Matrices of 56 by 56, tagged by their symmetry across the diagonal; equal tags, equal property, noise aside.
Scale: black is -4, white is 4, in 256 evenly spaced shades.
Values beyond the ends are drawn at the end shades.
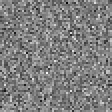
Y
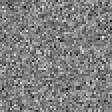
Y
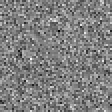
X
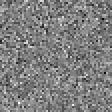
X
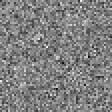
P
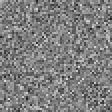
P
